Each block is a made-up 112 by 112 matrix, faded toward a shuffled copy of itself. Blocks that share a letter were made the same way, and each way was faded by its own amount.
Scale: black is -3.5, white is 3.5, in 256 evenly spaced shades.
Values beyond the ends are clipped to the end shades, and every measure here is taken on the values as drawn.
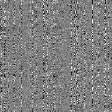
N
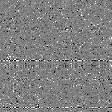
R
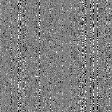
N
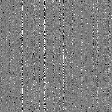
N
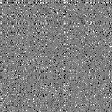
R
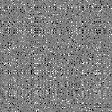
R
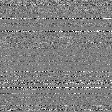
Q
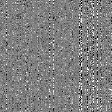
N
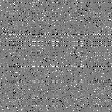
R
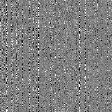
N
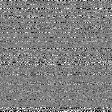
Q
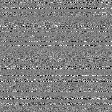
Q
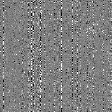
N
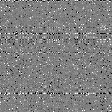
R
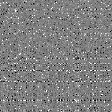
R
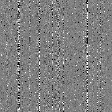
N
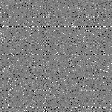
R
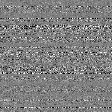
Q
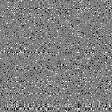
R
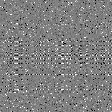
R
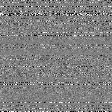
Q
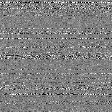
Q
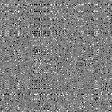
R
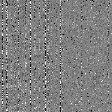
N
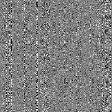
N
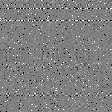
R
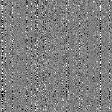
N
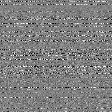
Q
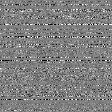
Q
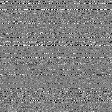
Q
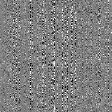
N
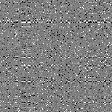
R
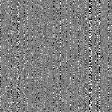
N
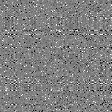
R
